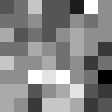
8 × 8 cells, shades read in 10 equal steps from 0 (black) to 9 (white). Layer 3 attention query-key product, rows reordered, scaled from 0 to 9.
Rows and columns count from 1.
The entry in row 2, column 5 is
3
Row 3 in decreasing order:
6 6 5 5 5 4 3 3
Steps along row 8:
down down up same down down up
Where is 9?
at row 1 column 7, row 6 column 3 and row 6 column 5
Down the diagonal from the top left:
3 4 4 5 4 5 3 3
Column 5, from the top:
3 3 5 4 4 9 6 7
